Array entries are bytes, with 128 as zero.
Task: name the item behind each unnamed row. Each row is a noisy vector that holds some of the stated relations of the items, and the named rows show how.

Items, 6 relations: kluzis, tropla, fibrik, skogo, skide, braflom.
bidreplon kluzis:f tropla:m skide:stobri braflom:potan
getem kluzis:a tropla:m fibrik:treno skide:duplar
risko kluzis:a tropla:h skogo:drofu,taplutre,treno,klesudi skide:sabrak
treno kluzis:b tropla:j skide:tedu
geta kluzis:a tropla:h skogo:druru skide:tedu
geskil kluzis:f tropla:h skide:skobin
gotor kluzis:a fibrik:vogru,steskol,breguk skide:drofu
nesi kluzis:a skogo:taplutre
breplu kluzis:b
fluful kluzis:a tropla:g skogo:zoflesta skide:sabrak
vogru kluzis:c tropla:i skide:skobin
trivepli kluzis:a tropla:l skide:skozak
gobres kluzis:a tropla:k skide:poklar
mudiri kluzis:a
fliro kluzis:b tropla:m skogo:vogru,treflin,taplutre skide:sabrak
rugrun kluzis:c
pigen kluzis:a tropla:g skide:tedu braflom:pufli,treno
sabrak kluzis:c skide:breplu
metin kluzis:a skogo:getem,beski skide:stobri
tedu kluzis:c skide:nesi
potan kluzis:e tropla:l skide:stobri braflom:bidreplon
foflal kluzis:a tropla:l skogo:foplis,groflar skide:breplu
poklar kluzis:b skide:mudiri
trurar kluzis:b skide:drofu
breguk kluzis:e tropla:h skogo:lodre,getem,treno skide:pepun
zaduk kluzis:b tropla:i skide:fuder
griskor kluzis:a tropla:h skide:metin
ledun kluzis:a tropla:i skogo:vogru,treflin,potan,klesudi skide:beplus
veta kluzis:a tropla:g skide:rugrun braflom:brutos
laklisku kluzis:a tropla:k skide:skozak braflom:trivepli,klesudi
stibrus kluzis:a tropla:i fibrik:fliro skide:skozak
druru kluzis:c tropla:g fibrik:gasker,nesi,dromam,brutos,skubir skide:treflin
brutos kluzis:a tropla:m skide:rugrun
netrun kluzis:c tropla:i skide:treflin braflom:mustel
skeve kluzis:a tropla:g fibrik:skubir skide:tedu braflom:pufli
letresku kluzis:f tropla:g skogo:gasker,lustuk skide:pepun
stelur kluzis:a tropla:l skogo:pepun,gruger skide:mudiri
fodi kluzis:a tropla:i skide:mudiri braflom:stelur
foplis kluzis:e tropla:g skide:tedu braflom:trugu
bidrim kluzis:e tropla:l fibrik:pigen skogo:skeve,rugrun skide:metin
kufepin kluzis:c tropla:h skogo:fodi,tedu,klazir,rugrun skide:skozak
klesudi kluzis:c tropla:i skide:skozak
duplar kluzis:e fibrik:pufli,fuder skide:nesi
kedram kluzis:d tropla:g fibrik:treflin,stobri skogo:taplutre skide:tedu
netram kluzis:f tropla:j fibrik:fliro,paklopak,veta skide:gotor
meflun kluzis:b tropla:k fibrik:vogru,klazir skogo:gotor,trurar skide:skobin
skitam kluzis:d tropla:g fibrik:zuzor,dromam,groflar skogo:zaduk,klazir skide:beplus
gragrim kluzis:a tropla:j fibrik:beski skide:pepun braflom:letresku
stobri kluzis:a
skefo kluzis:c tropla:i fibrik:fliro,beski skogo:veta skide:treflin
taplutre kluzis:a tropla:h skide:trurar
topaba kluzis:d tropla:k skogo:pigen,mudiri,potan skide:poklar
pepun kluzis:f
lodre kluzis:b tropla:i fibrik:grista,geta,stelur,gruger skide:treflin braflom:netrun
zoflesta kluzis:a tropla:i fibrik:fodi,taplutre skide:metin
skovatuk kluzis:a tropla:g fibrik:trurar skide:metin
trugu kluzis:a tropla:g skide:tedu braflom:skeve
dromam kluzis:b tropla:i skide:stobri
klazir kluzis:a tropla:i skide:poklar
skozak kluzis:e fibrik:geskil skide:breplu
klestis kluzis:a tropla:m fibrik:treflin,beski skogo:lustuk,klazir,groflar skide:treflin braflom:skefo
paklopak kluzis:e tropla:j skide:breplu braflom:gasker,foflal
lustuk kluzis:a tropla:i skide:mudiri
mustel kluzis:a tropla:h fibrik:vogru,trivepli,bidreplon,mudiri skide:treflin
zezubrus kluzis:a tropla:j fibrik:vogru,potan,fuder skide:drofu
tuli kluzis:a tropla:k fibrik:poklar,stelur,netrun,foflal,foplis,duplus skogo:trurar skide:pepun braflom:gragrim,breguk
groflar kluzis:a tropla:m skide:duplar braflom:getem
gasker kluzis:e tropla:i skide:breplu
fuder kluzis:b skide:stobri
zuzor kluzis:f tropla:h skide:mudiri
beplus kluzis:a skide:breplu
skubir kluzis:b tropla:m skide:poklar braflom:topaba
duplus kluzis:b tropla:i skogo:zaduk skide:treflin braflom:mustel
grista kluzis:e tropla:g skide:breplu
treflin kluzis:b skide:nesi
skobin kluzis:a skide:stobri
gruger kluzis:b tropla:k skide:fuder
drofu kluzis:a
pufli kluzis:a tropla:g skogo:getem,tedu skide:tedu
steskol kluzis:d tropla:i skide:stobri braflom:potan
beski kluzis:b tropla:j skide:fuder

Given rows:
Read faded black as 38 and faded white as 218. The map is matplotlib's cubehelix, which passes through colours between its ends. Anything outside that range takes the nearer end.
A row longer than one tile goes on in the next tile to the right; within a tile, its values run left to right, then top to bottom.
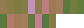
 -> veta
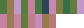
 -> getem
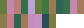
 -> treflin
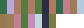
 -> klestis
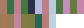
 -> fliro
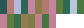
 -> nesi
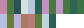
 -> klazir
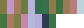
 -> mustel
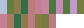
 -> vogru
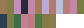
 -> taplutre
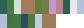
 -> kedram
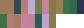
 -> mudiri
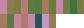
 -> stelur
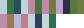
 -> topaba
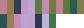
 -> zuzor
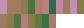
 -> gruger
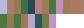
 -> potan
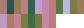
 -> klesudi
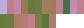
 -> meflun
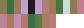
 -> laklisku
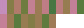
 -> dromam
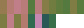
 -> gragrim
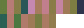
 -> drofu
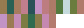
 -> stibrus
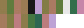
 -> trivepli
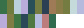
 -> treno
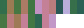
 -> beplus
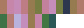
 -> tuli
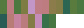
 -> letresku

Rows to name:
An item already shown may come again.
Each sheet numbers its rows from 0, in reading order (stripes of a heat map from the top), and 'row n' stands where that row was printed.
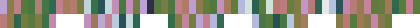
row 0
beski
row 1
topaba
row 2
geta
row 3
kedram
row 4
duplar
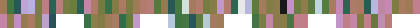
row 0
lustuk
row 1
bidreplon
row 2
kedram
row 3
foflal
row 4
ledun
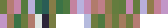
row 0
druru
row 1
zaduk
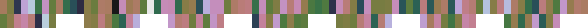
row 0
poklar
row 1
trivepli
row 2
ledun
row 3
pepun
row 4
metin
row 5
klesudi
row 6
potan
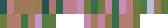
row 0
groflar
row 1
gasker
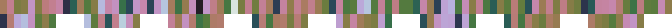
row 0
breguk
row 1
pufli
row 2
laklisku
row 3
gotor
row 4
fodi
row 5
zuzor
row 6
drofu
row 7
tedu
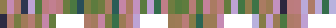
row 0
trurar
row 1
fluful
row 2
grista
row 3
skitam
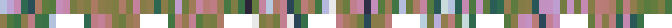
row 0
bidrim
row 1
brutos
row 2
rugrun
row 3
duplus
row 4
paklopak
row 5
klazir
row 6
risko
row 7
gragrim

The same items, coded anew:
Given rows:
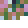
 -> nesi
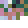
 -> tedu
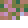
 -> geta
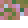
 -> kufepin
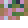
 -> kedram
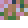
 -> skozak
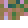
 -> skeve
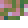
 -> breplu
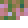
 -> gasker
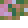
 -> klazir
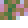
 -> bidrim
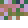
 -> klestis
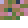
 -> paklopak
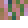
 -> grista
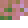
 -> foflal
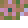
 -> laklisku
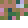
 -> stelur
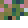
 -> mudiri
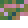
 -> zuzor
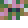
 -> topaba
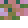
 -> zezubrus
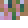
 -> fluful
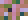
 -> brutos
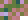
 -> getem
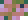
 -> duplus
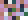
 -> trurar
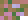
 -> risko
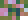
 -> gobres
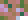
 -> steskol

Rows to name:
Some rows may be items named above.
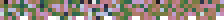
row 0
gotor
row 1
duplar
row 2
treflin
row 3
trurar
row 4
letresku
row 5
treno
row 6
geta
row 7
taplutre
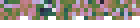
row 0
breguk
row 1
poklar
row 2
bidrim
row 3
beski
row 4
gruger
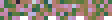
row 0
beski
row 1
fliro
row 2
mustel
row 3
druru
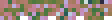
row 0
risko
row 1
mustel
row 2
meflun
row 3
gragrim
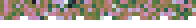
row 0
druru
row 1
drofu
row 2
tedu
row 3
skovatuk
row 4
zaduk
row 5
geta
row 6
skubir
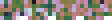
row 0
metin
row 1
gotor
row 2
trivepli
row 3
beski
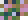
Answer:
pepun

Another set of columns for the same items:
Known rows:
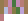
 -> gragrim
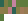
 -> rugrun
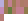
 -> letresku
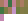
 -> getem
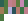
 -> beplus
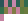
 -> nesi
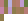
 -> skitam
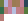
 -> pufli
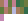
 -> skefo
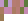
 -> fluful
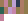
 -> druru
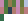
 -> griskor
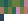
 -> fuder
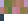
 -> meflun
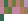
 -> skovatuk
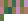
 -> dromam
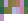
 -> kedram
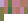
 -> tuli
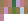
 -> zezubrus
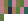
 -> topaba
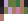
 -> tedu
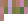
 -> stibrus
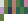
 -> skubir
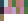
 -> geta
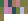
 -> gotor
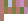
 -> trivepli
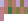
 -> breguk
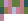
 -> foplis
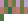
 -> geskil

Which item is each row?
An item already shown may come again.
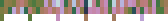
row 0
veta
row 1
potan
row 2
taplutre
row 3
geta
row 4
kufepin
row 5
mustel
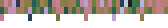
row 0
druru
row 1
metin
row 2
zuzor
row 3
breguk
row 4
treflin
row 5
letresku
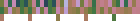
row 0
duplar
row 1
duplar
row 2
skitam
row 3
brutos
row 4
beski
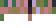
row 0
beski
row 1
tedu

